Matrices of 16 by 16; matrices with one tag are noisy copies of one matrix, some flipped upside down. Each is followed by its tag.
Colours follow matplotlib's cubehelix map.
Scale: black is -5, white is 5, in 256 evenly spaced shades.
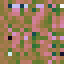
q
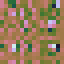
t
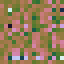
q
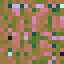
q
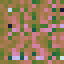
q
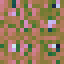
t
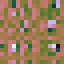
t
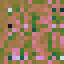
q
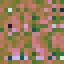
q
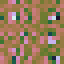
t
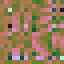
q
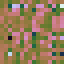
q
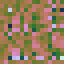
q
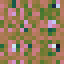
t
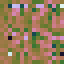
q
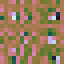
t
